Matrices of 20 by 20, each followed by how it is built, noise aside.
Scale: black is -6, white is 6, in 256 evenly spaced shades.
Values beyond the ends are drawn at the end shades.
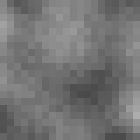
smooth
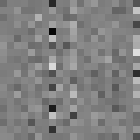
uneven columns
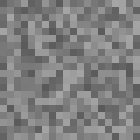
noise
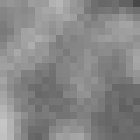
smooth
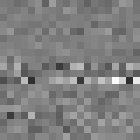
uneven rows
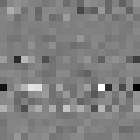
uneven rows
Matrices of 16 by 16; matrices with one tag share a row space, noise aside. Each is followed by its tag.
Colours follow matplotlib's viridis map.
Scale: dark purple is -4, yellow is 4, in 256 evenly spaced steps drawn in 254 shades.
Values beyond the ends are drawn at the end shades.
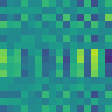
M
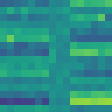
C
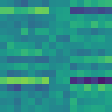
C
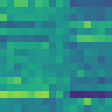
C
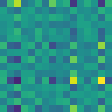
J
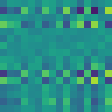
M
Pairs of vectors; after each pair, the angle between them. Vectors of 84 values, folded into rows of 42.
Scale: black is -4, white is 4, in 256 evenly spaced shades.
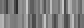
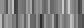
partly aligned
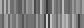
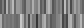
partly opposed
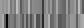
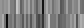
nearly parallel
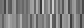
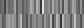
nearly parallel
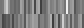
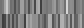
nearly parallel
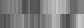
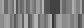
partly opposed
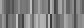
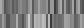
nearly parallel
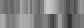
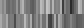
partly aligned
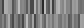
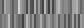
nearly parallel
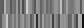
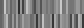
nearly parallel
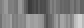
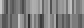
partly opposed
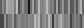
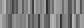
partly opposed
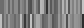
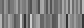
nearly parallel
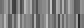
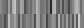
nearly opposite
